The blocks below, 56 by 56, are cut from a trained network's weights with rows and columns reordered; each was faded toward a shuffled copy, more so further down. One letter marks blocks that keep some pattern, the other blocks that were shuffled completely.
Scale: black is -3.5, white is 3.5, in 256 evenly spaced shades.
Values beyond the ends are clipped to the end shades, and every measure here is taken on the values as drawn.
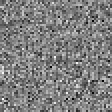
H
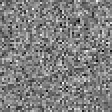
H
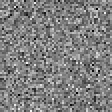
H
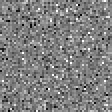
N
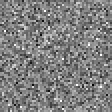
N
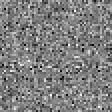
H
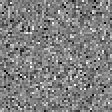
N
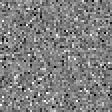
N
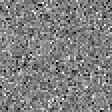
N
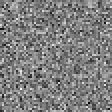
H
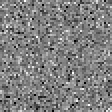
N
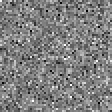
N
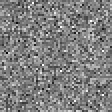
N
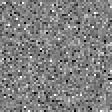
N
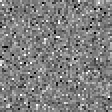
N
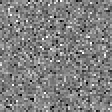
N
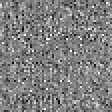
H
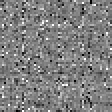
H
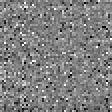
H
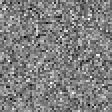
N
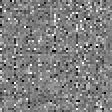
H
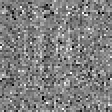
H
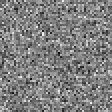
N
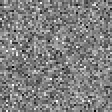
N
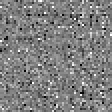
H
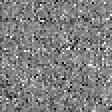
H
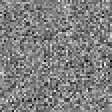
H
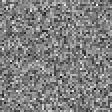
N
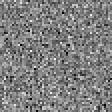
H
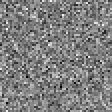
H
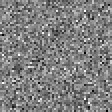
H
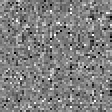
H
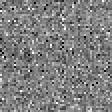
H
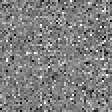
H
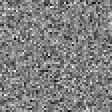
H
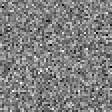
N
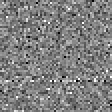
H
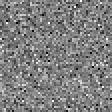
N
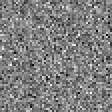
H
